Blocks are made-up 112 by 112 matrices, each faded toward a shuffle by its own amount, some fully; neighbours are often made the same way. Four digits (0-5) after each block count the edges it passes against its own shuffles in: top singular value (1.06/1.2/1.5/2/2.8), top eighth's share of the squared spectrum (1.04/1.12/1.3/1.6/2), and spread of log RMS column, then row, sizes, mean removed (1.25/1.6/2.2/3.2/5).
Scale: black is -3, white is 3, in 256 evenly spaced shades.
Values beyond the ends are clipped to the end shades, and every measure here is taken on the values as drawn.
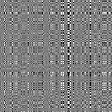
5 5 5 4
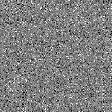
4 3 2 1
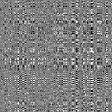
5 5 4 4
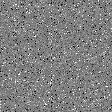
2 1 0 0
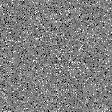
3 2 2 0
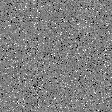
2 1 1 0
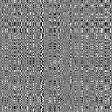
5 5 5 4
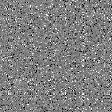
4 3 2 1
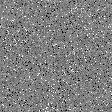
0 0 0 0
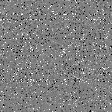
2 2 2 2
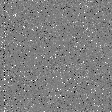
2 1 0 0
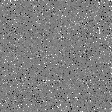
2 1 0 1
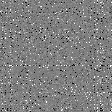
2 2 2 2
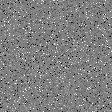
0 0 0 0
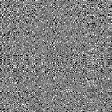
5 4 3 3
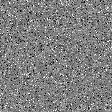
2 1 0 0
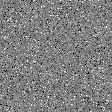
1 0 0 0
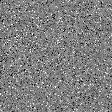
2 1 0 0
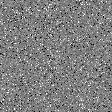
2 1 0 0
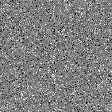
3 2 1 0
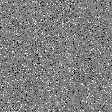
3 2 1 0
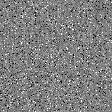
3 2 1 0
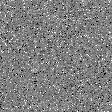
2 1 0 0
